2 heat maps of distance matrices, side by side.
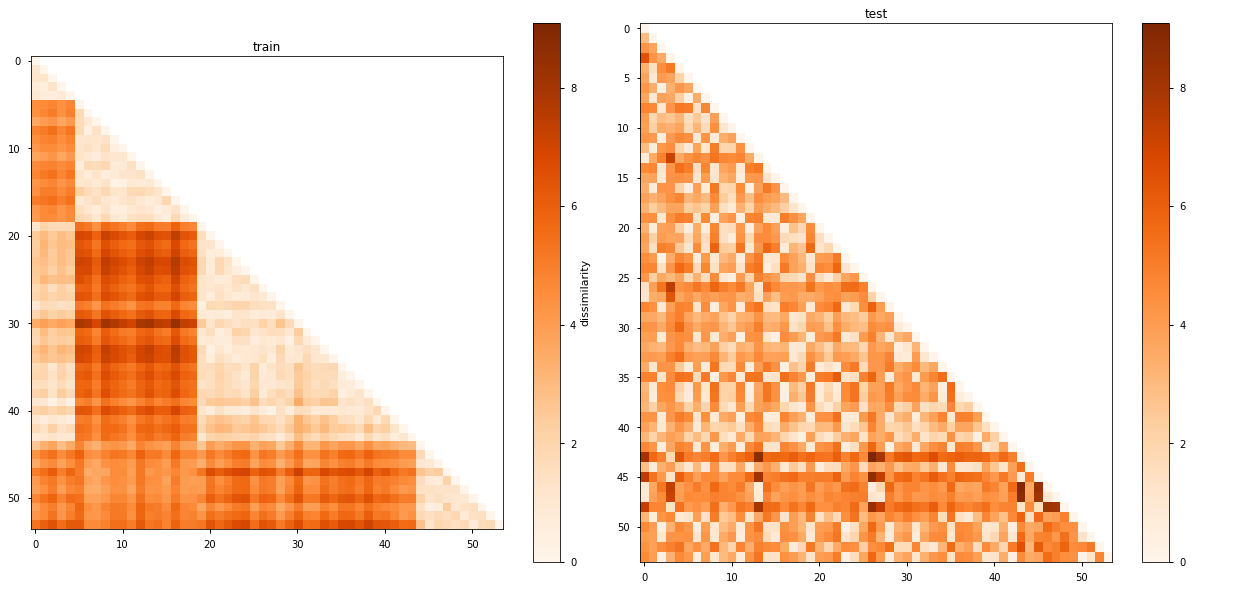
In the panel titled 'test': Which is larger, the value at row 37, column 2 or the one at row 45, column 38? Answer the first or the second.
the second
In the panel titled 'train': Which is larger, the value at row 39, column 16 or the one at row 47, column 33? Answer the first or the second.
the second
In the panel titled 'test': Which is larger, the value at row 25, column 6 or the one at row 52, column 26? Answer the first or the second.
the second
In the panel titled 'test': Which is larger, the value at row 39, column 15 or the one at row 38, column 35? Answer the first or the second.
the second
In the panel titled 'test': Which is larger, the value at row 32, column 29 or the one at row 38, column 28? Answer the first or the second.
the second
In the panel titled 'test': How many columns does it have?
54
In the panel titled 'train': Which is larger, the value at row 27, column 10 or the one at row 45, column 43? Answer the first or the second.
the first
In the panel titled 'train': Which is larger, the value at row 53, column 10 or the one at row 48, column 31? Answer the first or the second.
the first
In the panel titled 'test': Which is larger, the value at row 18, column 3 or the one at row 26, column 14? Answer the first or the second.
the second
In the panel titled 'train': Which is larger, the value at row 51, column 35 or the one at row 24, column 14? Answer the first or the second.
the second
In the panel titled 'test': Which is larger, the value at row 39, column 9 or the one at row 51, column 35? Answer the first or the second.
the first
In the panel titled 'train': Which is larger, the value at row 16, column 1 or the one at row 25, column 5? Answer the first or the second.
the second
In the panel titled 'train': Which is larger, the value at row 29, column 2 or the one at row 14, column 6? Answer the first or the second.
the first
